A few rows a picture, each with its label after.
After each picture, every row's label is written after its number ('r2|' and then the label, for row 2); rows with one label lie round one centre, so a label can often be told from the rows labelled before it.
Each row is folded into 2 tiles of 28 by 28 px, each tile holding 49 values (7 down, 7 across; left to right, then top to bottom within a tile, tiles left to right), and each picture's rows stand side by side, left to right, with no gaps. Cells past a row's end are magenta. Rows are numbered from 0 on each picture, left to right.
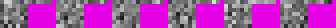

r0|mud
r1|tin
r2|tin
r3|tin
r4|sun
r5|mud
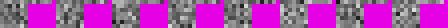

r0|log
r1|tin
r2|mud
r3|tin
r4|log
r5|sun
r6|log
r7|sun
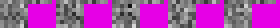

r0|log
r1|log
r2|log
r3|tin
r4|log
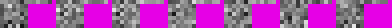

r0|mud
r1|sun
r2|sun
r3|sun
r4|sun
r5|tin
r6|mud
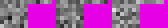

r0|tin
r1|mud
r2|sun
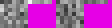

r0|sun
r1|log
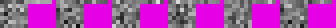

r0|sun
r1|mud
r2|tin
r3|log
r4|tin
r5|mud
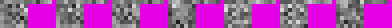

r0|log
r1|log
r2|log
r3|mud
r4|sun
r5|sun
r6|mud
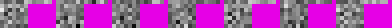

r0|sun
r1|tin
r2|tin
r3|mud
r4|sun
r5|mud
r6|sun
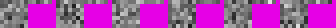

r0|tin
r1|log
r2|sun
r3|mud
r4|tin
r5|mud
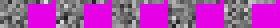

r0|tin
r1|tin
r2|log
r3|mud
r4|sun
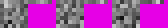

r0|mud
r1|tin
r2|tin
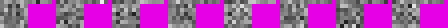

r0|log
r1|tin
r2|sun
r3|log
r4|sun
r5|log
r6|mud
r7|log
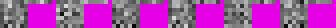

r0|mud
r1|sun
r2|mud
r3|mud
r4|log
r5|mud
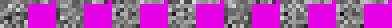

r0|tin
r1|mud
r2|sun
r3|sun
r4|mud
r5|sun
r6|sun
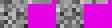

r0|sun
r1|sun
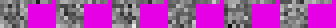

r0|log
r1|log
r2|log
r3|tin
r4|mud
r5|sun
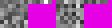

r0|tin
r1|log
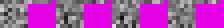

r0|sun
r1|tin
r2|tin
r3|tin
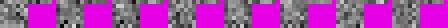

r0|log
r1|mud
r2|mud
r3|tin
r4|mud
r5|mud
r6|tin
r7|log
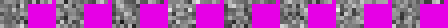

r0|log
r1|tin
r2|mud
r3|sun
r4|mud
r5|log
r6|sun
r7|tin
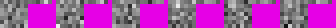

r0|tin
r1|tin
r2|log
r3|mud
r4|mud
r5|mud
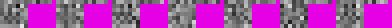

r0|log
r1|log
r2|log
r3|tin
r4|log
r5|mud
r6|log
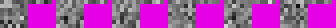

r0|mud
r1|tin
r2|tin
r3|log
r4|tin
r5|log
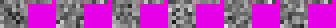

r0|log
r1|tin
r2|log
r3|sun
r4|tin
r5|tin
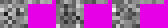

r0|sun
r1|log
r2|sun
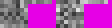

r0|log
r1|sun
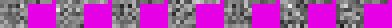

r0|log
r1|sun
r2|log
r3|sun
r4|log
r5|mud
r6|mud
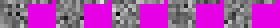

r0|log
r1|tin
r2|sun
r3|log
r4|tin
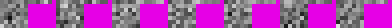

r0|tin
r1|mud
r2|sun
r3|sun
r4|sun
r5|mud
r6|tin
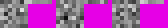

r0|sun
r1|tin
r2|sun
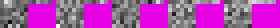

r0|mud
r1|tin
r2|tin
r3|sun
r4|sun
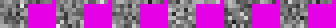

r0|log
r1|tin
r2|log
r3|sun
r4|mud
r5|log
